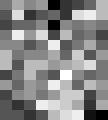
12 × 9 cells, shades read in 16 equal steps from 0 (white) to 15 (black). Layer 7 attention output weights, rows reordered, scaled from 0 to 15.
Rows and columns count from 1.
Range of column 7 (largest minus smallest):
10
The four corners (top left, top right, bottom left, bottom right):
8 4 10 15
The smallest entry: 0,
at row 8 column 6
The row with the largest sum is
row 3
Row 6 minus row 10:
-7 1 1 -1 -1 6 0 -1 -1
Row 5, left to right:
7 7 10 8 1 10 8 5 9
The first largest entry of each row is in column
5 3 5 5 3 8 2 1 2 1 2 9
